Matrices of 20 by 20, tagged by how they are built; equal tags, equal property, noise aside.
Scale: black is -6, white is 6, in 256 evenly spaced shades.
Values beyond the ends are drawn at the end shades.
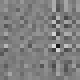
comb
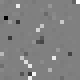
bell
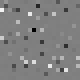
bell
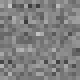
comb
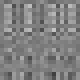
comb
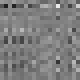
comb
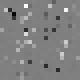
bell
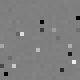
bell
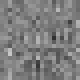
comb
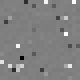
bell
